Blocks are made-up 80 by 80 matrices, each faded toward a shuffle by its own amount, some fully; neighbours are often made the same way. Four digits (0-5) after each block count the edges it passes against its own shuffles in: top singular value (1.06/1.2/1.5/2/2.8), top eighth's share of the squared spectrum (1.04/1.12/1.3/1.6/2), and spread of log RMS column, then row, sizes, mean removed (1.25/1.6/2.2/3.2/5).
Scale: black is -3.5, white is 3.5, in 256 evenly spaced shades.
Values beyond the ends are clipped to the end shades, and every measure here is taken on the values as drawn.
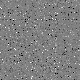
2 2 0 0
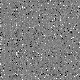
2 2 1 0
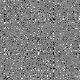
3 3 2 2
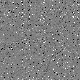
3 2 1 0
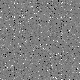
2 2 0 0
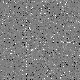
2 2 1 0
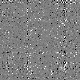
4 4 2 2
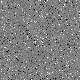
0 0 0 0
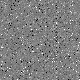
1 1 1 0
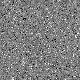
2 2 1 1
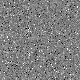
1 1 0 0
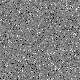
1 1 0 0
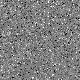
0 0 0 0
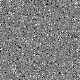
2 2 1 0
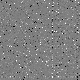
3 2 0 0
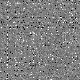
3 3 1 2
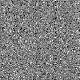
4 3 1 1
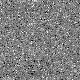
2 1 0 0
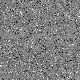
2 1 0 0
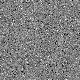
0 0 0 0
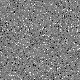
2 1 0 0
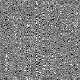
4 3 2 1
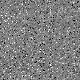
3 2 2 0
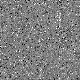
3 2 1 0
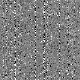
2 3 3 0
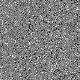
1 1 2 0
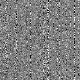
2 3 4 0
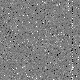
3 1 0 0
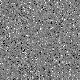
3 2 0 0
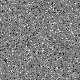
2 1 0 0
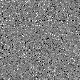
3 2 0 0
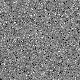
0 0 0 1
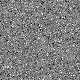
0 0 0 0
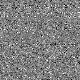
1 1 0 2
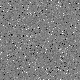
0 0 0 0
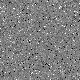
0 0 0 0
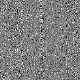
3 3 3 0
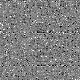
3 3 1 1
